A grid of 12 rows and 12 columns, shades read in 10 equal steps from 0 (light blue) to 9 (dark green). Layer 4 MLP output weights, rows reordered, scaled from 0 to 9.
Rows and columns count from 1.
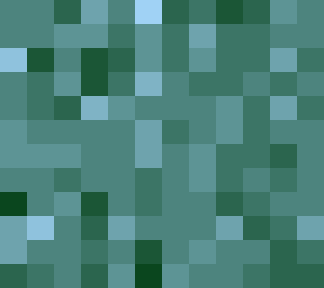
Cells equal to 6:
32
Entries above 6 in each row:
4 0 3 1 1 0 1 0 3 2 2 5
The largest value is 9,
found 2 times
